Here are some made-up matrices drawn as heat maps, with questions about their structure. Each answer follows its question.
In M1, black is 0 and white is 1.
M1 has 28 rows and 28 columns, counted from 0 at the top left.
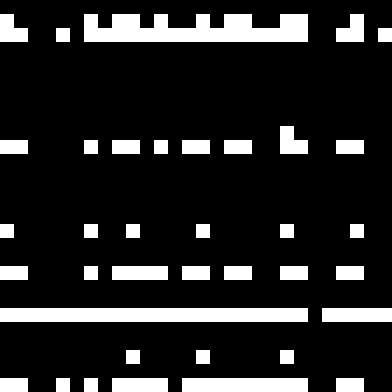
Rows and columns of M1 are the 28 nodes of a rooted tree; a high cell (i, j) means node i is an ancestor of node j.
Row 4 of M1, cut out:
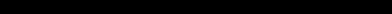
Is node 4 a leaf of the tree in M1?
yes
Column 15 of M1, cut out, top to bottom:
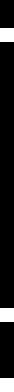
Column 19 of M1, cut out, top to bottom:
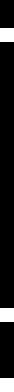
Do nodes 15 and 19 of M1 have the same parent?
yes
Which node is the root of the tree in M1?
22
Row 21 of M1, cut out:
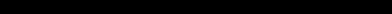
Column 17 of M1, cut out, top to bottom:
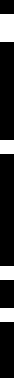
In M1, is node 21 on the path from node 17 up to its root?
no
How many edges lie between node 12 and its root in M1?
2
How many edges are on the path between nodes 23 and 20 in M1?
10
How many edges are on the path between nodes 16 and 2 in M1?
5
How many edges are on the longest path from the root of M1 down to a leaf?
9
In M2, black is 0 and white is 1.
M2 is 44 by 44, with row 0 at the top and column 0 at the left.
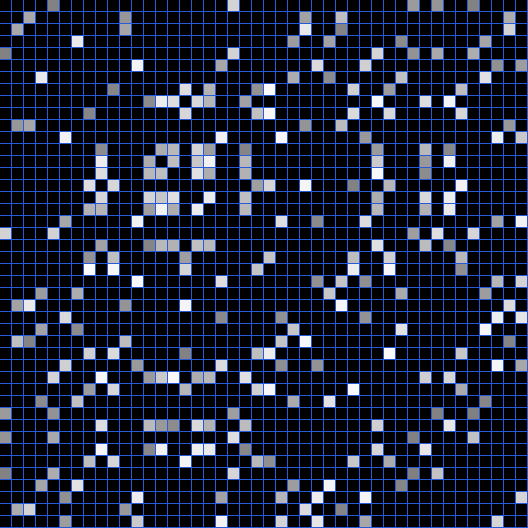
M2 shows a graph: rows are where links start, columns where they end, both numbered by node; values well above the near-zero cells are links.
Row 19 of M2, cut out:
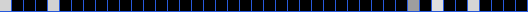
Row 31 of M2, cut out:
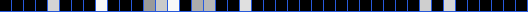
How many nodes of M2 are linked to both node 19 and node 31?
1
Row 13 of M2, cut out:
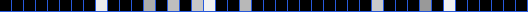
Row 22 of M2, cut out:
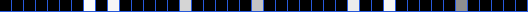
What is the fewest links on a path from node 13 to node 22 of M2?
3
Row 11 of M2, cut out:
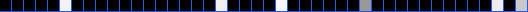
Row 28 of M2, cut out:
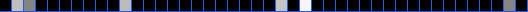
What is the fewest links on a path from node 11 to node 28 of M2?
2
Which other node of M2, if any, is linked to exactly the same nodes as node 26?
node 11
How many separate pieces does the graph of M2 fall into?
2
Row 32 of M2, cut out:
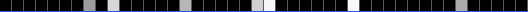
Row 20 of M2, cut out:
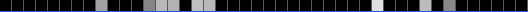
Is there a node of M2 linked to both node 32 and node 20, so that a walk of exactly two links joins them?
no
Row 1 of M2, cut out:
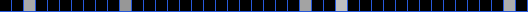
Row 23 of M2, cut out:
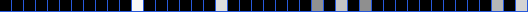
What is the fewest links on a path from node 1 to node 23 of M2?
2
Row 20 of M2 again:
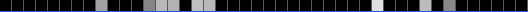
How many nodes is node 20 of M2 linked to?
9
